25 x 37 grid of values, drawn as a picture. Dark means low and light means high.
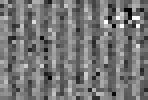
Slope: none. Roughest part: top right. Stripes: upright, repeating 9 times. Odd patch: rougher, in the top right.
